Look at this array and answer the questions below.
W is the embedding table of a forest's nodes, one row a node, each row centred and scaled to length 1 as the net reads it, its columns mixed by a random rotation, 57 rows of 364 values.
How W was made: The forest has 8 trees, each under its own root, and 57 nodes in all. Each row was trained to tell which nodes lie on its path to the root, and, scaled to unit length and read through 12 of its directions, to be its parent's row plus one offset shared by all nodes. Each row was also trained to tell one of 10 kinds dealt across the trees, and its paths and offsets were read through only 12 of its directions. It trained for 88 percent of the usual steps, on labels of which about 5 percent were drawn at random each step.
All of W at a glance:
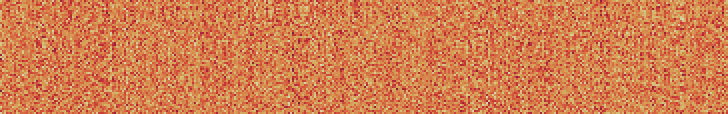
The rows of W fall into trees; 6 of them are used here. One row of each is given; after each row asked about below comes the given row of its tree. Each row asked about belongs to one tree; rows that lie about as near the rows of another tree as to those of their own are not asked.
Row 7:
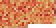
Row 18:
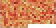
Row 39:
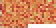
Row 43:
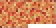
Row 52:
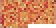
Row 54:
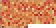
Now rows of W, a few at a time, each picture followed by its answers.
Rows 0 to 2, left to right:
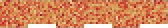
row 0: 39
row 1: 7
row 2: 54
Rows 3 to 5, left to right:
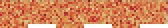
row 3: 18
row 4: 18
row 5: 39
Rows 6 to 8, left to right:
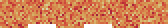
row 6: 39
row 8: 7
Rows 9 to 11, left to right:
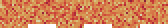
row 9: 54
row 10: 7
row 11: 18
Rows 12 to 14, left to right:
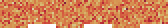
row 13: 54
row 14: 18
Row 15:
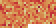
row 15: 39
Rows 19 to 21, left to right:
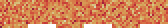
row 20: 54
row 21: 7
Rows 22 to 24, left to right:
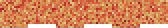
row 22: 39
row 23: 7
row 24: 39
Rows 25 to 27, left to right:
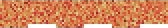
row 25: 7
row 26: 7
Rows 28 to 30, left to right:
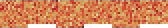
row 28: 39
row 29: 43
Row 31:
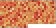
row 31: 7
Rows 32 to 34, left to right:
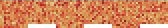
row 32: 18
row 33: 54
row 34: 39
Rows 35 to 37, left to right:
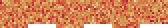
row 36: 54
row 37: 18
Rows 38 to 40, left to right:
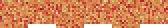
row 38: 54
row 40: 39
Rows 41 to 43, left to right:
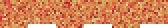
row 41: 7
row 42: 7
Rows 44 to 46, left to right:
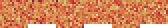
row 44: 18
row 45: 43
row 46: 54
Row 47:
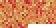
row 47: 39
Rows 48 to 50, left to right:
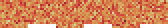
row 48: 54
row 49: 54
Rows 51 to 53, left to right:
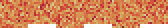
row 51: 54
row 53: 39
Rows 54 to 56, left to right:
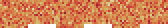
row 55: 18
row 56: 39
